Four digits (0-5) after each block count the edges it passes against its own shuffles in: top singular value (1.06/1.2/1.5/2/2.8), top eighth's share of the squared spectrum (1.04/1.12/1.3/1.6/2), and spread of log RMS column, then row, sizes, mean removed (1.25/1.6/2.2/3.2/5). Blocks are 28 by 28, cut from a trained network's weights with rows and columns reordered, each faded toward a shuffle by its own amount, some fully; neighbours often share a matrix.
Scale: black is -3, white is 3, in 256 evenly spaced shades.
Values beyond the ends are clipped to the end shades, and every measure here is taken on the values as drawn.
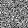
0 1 0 0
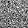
1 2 1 0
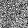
0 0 0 0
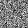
0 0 0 0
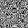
3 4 0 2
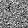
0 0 0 0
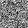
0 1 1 0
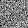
0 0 0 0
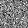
0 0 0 0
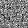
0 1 0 0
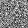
0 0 0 0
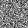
0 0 0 0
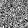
1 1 0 0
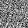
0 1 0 0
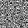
2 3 1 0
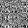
3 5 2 2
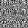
3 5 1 3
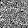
1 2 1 0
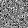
0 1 0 0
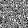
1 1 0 0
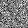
0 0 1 0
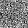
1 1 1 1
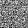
1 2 1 0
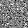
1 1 0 0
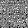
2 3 2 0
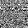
2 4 0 2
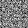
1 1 0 0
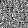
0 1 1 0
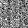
2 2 0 1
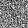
1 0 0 0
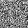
1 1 0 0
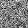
1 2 1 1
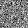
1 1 0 1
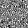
2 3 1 1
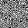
2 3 0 1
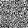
2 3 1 1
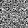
2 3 1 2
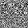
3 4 1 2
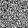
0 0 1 0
